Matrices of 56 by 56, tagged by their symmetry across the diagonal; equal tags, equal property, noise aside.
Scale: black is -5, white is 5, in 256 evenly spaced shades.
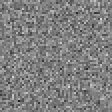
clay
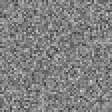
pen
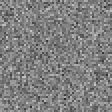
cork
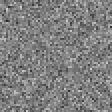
clay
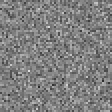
cork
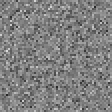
pen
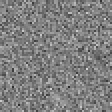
clay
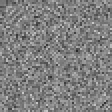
pen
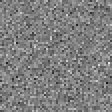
cork
